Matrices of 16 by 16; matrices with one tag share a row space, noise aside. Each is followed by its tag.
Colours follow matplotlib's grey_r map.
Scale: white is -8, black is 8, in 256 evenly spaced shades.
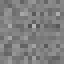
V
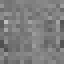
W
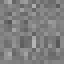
V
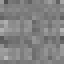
W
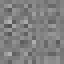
V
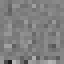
V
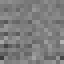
W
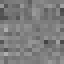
W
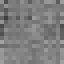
W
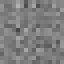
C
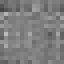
W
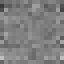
W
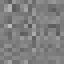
V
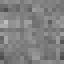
W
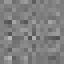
V
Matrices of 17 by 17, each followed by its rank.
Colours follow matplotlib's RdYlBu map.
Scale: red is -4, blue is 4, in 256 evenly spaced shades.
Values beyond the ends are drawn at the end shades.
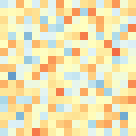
full rank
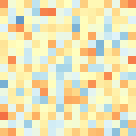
full rank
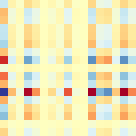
one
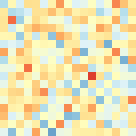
full rank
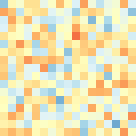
full rank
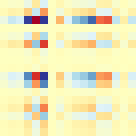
one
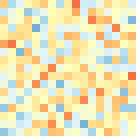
full rank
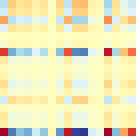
one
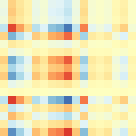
one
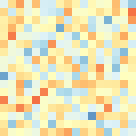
full rank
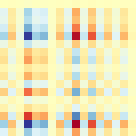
one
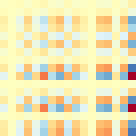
one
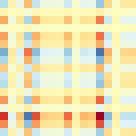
one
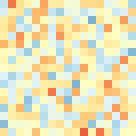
full rank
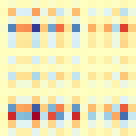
one
